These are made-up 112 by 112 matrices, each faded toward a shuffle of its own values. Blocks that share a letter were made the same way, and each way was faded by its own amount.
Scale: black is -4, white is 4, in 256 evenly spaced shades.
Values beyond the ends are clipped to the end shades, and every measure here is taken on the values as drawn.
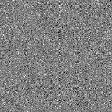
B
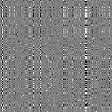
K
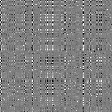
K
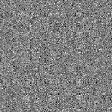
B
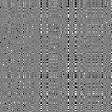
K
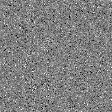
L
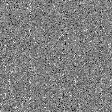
L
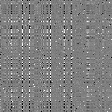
K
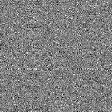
B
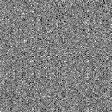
B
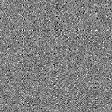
B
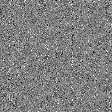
L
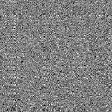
B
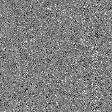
L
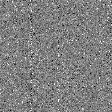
L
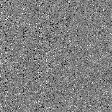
L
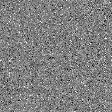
L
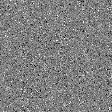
L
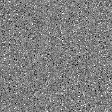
L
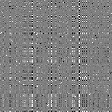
K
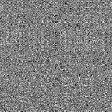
B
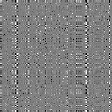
K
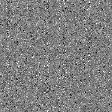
L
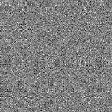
B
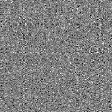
B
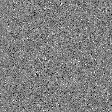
L
